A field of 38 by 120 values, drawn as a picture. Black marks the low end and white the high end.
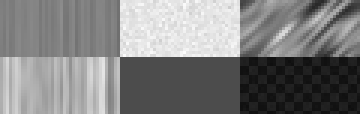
The table splits into 2 rows of 3 panels. Panel 1,1: middling, streaked downward, faint in contrast. Panel 1,2: very high, fine-grained, faint in contrast. Panel 1,3: middling, slanting up to the right, strong in contrast. Panel 2,1: high, streaked downward. Panel 2,2: low, flat. Panel 2,3: very low, checkered, faint in contrast.
